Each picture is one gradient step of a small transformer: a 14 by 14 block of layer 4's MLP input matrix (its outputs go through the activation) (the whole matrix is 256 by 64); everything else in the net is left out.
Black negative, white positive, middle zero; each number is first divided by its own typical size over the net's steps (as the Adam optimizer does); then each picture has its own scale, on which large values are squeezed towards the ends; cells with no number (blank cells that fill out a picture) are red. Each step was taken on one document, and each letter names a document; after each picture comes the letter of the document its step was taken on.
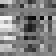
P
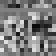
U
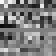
U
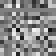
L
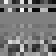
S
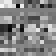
P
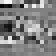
P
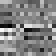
P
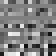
S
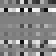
S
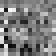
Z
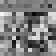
L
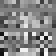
U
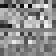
U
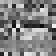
L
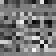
U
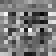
L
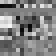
P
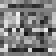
L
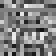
L
